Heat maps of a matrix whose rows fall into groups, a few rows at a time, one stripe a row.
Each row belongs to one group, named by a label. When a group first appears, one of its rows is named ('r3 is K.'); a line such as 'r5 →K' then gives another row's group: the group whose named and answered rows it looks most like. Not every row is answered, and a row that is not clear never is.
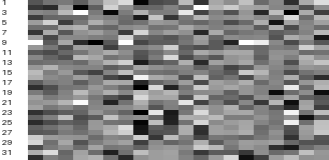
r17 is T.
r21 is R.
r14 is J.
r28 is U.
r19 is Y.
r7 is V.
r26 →T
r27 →T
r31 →J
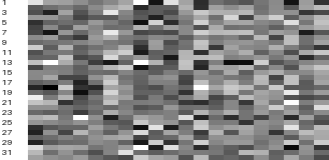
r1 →U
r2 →T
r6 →V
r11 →T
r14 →T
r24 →R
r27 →V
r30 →U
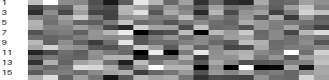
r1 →J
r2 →V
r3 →V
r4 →R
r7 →T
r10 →J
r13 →V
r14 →Y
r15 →T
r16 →J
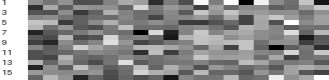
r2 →V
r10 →Y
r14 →V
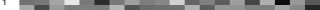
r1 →R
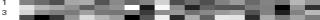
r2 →U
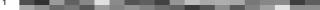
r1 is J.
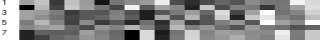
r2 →V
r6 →J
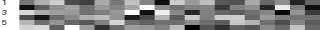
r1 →J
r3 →U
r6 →R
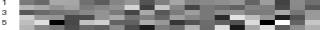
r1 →R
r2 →U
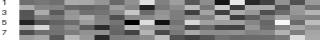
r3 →V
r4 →V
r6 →J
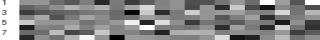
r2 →Y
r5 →U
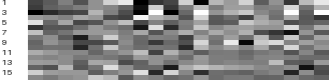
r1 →T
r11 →U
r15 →U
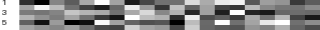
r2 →J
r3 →Y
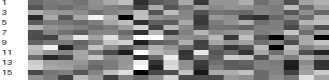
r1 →T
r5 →T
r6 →U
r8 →Y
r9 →T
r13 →U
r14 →U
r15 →T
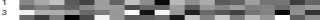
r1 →J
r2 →T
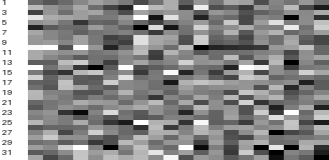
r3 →V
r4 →U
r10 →R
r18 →R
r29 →V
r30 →R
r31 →Y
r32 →Y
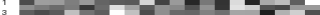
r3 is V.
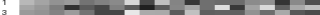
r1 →U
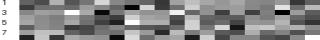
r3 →R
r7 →J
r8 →V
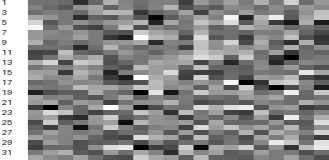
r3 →T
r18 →Y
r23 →J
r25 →V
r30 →T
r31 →J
